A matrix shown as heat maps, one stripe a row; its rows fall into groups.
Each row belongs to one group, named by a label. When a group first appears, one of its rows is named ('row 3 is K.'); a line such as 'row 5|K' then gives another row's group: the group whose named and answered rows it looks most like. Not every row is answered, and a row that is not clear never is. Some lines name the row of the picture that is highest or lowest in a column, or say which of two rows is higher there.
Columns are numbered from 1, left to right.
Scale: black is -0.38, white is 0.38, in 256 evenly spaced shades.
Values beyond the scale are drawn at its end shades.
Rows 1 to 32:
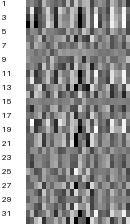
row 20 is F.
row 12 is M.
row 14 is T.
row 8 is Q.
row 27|F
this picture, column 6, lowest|14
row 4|M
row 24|T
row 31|M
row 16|T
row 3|M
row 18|M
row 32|F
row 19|M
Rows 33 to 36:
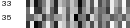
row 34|M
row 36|M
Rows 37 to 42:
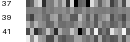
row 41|M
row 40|T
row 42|T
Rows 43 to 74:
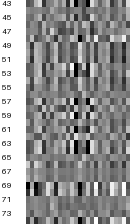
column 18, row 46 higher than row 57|No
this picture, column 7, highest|47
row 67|T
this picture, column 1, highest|66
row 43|F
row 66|T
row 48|M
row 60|T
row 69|M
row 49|T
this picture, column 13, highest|62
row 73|T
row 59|F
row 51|T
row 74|M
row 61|F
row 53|F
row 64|F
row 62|Q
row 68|T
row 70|M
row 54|T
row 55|T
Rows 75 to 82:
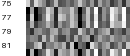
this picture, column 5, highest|80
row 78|M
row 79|T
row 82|M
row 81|F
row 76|M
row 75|T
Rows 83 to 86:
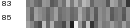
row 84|T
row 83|Q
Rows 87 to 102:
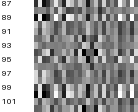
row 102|F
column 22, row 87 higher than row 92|Yes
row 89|M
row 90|T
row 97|T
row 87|M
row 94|F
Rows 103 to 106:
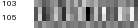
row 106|T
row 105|M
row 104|M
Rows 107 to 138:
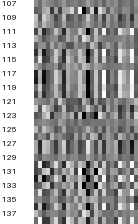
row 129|T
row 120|M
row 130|M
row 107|T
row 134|M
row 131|F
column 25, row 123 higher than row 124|No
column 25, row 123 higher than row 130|No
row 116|Q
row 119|M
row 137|Q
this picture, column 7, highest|121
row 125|T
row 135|Q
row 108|F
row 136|M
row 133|F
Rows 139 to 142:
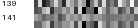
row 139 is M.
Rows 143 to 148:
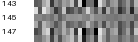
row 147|F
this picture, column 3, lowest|145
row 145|Q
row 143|F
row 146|T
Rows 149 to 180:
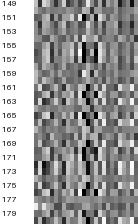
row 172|M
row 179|F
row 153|T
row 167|Q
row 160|T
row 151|F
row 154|Q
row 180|M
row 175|M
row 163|M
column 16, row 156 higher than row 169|No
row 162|F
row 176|F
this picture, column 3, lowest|172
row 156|F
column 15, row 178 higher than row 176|No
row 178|T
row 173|M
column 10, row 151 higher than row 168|Yes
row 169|M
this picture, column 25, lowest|149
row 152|T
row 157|F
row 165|F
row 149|T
